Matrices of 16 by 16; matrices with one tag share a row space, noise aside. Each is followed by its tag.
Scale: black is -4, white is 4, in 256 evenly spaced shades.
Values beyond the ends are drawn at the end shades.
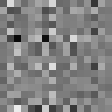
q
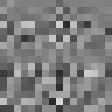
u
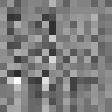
q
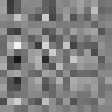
q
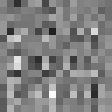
q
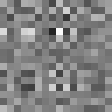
u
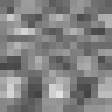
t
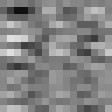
t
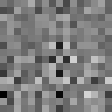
u
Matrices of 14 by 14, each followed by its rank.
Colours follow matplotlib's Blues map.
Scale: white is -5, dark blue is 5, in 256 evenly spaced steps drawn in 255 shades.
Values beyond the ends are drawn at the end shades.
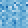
three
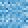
three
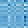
one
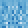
three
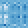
two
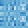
two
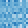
two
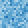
full rank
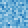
full rank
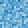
full rank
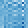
two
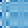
one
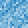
full rank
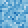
full rank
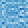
three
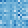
three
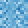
three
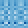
one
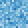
full rank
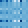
one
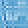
two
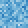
full rank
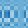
one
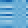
one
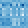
two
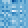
two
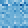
three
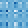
one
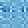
two
